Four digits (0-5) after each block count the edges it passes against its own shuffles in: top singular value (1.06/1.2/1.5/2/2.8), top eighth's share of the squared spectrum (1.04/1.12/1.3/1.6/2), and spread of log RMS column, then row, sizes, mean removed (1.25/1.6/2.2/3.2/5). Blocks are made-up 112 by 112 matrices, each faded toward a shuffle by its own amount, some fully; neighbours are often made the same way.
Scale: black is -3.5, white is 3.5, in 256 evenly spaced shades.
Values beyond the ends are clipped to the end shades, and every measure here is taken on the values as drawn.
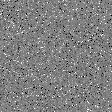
2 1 0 0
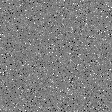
0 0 0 0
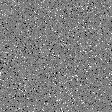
0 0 0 0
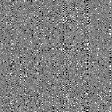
4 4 3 2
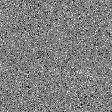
3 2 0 0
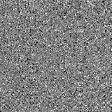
3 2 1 1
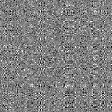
5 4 3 3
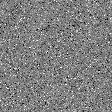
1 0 0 0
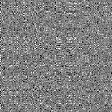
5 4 3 3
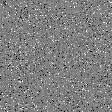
3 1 0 0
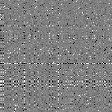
5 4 3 3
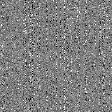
2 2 4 0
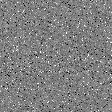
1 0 0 0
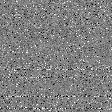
2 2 0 2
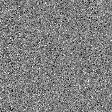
0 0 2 0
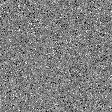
0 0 0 0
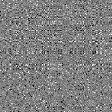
5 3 2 3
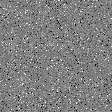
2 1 0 0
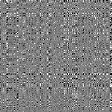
5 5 4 3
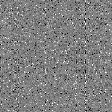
4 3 2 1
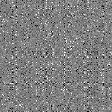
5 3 3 2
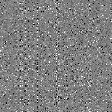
4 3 3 2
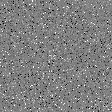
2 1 0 0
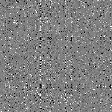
4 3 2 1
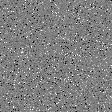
0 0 0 0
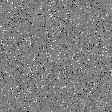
0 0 0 0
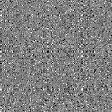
4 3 2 2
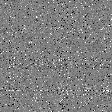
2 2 1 2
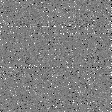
2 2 1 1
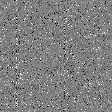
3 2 1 0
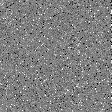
2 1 1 0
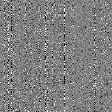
4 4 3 0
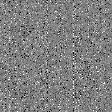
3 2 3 0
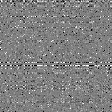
5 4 1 3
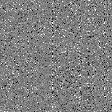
4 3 2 1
